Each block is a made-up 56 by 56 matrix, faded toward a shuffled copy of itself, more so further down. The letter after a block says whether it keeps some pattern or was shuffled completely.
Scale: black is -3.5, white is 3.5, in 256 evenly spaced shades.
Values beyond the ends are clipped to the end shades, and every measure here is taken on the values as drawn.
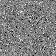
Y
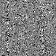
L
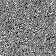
Y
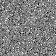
Y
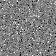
Y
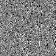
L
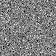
Y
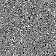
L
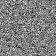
Y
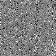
L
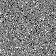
Y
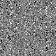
L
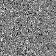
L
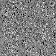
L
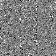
L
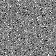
Y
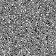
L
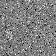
Y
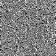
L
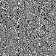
L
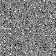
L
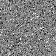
Y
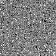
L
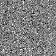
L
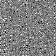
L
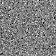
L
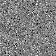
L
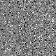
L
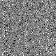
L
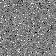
Y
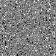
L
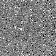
L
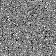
Y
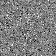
Y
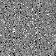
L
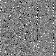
L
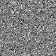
L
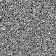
Y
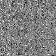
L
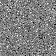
Y
